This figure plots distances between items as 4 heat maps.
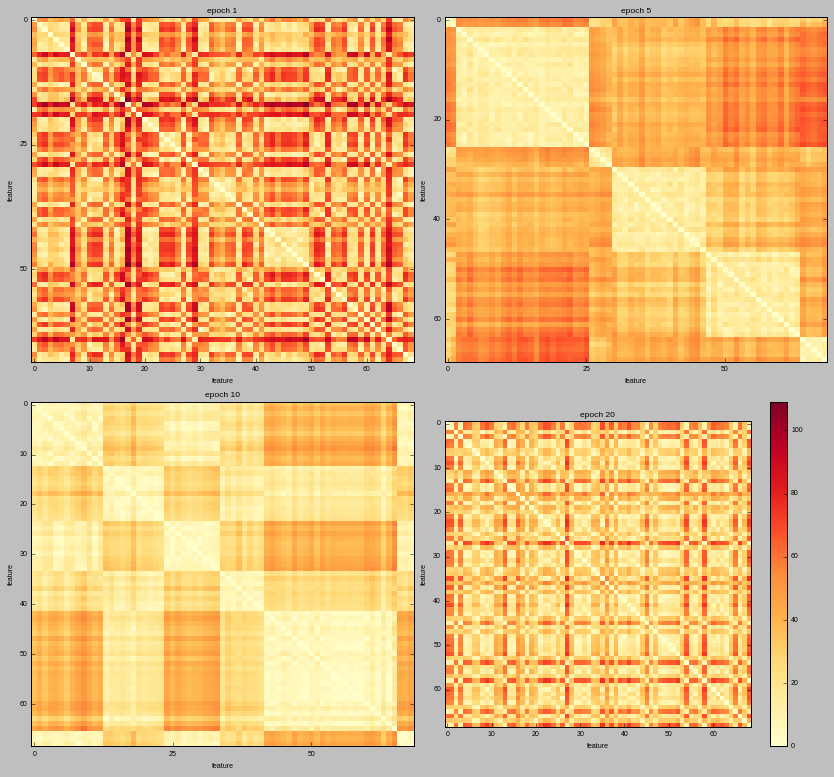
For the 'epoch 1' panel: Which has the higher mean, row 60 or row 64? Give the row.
64
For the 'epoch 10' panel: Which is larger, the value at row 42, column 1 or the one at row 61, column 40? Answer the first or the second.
the first
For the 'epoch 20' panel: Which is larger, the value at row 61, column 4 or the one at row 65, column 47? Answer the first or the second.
the second
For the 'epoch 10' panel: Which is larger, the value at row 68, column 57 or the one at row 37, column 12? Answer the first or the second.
the first
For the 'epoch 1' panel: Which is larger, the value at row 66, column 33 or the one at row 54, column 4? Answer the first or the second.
the second
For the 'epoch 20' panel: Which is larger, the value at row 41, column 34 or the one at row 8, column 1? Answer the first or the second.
the second
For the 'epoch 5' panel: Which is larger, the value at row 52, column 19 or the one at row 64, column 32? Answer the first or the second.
the first
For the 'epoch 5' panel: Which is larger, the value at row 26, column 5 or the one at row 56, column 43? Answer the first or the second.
the first
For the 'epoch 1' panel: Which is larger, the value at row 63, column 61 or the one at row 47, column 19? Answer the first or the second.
the second
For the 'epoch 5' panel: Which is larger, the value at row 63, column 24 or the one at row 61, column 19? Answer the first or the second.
the first
